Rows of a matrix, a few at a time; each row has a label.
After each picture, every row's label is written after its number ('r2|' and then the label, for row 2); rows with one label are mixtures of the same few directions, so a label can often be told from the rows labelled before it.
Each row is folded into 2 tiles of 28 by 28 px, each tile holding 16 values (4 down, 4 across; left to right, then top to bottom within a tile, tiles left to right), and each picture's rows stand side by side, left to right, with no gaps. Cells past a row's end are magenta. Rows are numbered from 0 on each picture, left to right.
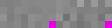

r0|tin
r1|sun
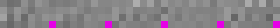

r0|tin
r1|tin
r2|sun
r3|sun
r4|sun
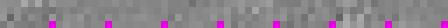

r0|sun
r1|tin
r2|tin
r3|sun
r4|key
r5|tin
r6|tin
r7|tin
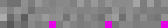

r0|tin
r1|sun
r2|sun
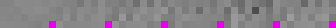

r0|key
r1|sun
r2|sun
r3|key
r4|key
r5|sun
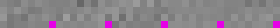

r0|tin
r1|sun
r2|sun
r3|tin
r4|sun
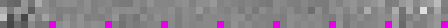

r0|tin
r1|tin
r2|tin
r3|key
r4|key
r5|key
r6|key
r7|key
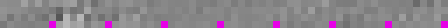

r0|sun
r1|tin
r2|tin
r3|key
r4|sun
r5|key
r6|tin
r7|sun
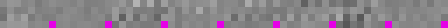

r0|tin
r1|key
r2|sun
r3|key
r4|sun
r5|sun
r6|tin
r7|sun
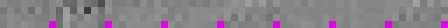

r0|key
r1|key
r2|sun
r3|sun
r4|sun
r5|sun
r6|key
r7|sun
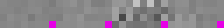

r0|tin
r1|tin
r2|sun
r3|tin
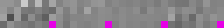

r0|sun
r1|key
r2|key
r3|tin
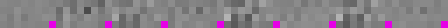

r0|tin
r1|key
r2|tin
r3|key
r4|tin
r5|sun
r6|tin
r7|key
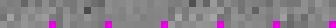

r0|sun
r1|key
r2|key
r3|sun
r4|key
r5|tin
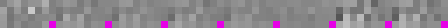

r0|key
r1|tin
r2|tin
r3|tin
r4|tin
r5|key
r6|tin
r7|tin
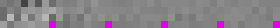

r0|sun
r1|tin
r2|tin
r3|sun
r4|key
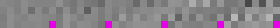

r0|key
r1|key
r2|sun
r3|sun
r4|sun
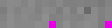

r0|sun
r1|key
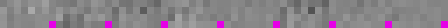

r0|key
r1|tin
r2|key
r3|tin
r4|sun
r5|key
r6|sun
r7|tin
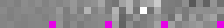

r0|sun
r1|key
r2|key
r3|sun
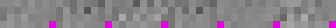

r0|tin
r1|key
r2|sun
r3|key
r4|sun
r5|tin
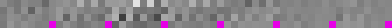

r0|key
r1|sun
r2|sun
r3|sun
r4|sun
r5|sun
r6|tin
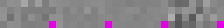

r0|sun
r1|key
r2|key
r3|tin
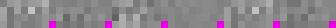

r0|key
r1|tin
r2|tin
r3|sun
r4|key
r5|tin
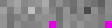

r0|key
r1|key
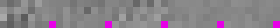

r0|tin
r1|key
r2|sun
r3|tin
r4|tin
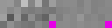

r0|sun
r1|tin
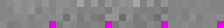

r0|key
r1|sun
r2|sun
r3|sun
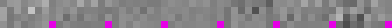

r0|key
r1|sun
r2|key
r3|sun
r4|key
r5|sun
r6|tin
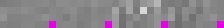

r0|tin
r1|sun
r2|key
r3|tin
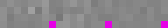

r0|key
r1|tin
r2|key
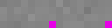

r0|tin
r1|key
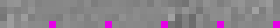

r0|tin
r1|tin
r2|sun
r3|tin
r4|key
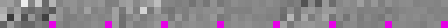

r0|sun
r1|key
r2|key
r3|sun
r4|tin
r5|sun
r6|sun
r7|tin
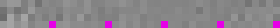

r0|tin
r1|tin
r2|tin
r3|key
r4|sun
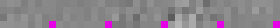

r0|tin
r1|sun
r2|tin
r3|tin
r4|key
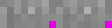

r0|key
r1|key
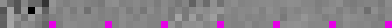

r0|key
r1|key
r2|key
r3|sun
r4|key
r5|tin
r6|key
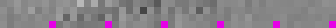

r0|key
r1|sun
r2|key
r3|key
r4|tin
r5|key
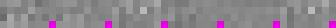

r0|tin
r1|tin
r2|key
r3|tin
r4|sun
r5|key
